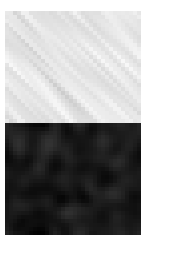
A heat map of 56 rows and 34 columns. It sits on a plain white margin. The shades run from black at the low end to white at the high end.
The table splits into 2 rows of 1 panel. Panel 1,1: very high, slanting down to the right, faint in contrast. Panel 2,1: very low, blotchy, faint in contrast.
